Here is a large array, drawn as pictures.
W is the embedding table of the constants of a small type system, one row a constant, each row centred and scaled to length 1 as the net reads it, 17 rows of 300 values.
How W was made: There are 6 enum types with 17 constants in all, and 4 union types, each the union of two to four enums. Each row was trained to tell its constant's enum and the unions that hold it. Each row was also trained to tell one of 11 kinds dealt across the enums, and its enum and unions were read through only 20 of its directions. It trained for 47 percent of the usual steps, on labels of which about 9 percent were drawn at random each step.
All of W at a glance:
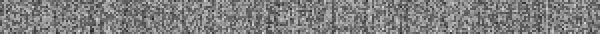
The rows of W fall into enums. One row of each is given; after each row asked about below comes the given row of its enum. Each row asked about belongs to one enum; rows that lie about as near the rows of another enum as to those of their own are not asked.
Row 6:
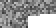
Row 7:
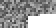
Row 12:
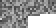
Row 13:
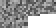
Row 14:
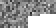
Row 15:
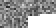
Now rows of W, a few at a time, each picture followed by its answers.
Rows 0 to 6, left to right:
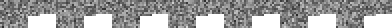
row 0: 7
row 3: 14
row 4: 15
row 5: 7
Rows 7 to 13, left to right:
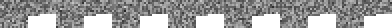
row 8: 13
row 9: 13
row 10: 6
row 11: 12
